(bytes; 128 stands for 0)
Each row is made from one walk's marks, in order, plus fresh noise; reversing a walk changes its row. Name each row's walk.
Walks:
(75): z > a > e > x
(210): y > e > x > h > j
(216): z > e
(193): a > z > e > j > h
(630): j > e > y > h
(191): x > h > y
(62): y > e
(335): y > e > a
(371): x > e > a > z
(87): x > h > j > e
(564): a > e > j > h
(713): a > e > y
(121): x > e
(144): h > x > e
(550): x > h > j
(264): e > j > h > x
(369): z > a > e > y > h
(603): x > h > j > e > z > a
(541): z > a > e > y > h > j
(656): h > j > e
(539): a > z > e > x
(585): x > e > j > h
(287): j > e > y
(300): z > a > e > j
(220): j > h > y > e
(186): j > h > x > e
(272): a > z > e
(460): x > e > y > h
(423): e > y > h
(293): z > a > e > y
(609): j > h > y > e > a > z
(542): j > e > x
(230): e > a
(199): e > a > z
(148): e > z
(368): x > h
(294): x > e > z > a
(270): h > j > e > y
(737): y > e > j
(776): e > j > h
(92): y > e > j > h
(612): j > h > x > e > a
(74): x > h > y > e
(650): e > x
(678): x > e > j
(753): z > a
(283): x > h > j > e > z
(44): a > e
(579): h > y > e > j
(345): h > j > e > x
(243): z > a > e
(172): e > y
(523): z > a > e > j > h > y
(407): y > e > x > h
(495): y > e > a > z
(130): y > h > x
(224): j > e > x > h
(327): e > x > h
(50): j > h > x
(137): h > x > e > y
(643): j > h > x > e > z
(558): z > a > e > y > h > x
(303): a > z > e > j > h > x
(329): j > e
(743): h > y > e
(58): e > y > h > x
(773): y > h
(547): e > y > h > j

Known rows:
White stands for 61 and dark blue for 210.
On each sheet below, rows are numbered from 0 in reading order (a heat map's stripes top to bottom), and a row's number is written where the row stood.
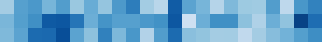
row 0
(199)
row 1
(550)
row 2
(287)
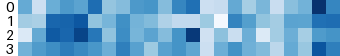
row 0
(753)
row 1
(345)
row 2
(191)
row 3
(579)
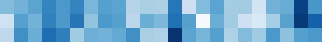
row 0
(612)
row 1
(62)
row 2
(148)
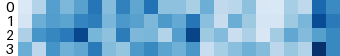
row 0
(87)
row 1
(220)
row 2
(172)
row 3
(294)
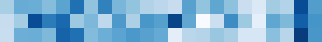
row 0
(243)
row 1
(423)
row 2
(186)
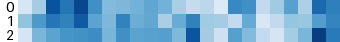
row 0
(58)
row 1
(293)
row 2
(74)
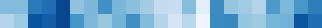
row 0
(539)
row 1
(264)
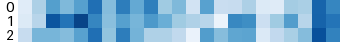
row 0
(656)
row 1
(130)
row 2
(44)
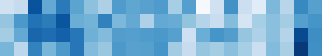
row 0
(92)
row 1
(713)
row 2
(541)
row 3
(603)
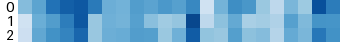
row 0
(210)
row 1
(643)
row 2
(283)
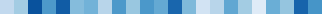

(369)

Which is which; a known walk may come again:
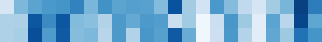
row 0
(74)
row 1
(407)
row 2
(630)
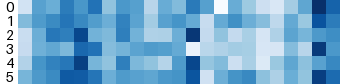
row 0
(62)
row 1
(579)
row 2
(137)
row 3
(186)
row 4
(172)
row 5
(550)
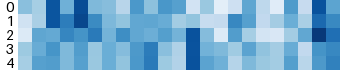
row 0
(224)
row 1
(558)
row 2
(743)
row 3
(371)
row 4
(199)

